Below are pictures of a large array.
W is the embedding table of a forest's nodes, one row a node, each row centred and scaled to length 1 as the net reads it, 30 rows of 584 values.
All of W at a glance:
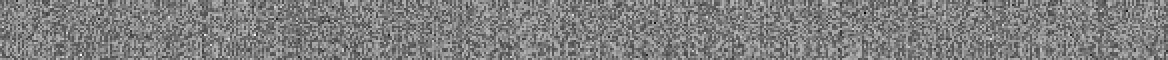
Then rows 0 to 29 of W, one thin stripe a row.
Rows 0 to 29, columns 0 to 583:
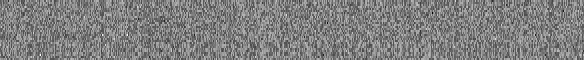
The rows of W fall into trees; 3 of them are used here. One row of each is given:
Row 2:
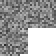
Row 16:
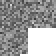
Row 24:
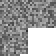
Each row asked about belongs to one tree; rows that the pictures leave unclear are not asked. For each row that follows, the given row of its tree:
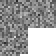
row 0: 2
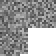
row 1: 2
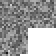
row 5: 16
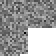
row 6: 2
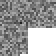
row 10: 24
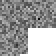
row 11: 16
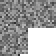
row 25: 24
